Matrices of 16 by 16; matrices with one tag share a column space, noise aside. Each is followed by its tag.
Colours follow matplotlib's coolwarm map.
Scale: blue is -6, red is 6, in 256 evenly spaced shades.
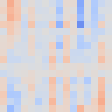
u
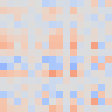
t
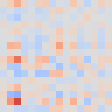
t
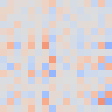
t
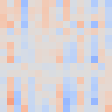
u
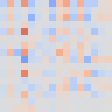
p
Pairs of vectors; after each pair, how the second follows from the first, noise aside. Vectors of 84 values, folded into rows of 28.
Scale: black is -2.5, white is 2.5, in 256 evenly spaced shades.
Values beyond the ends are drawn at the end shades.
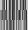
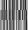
copied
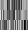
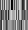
wrapped around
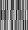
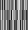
reversed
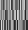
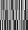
copied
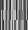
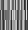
reversed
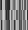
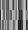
reversed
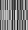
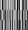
wrapped around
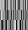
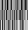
reversed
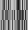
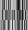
copied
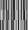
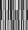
wrapped around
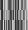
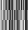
reversed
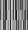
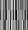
copied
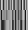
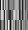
wrapped around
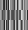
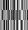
copied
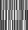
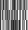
wrapped around
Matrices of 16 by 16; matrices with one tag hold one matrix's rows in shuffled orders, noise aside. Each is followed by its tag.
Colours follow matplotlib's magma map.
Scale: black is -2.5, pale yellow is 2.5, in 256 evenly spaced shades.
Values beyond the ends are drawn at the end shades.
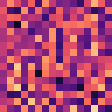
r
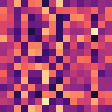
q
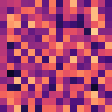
r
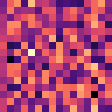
r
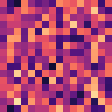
r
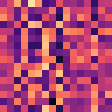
q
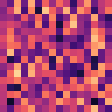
r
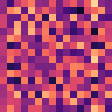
r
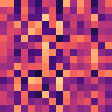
q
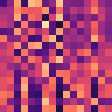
q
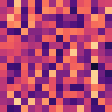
r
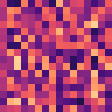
r
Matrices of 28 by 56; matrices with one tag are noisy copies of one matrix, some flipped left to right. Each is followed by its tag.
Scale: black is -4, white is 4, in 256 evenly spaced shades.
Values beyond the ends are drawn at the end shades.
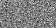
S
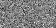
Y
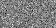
Y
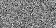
Y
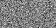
S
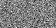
S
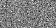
S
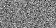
S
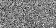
Y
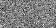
Y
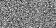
S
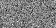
Y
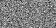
S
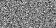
S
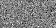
Y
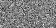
Y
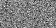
S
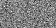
S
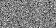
S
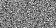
S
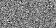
S
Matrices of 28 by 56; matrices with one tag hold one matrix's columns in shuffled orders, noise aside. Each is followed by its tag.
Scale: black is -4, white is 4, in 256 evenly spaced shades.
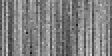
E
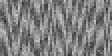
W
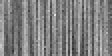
E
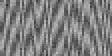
W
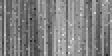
E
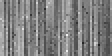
E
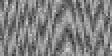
W
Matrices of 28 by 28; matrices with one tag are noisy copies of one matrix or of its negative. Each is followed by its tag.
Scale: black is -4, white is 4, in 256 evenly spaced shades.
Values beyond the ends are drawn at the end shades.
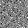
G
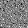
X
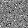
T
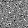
T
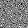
X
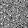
G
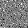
X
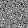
X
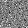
T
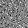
G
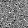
T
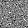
T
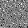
X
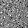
G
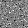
T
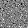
X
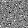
T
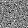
T
